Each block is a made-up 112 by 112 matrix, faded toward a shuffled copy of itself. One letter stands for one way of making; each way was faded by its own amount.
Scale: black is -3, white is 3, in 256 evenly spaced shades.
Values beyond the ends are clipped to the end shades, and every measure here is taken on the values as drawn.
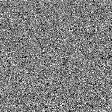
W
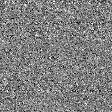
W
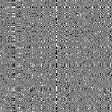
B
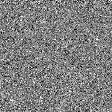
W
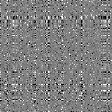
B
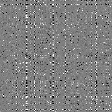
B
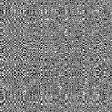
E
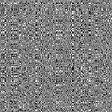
E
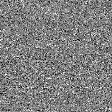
W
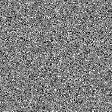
W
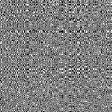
E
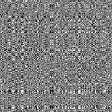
E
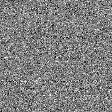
W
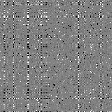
B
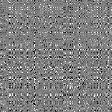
B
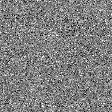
W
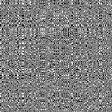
E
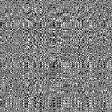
E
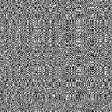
E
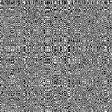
E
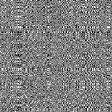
E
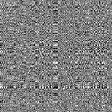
E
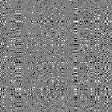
B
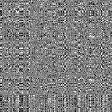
E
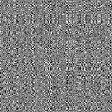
E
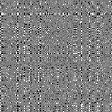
B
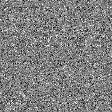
W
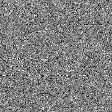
W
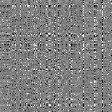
B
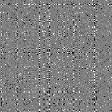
B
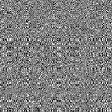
E
